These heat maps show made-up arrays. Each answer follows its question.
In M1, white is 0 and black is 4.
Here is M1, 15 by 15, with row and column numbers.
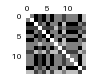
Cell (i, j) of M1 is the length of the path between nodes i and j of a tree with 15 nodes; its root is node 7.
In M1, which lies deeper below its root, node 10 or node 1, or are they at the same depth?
the same depth
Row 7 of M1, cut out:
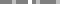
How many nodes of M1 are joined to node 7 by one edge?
3
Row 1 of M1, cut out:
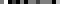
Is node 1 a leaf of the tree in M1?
yes
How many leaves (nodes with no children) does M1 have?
12
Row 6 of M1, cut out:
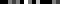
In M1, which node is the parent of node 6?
9
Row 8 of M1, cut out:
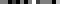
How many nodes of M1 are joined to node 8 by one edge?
1
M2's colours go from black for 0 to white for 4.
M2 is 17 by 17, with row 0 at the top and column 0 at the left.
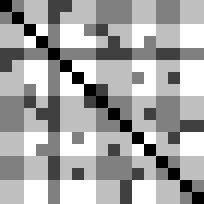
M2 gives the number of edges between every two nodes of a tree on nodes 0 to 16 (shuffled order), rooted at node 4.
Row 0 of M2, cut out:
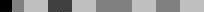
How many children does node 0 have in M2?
1
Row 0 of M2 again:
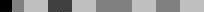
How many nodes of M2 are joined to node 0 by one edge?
2
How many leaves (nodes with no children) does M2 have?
11
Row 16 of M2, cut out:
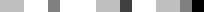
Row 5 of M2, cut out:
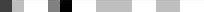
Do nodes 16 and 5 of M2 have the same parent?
no
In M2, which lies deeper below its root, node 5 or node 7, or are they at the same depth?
the same depth
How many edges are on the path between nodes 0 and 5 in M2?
1
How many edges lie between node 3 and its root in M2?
2
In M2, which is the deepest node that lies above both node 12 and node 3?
9
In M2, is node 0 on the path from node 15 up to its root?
no
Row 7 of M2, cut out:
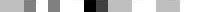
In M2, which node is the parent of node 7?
8
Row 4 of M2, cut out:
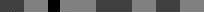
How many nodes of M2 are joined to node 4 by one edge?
7
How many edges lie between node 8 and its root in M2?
1
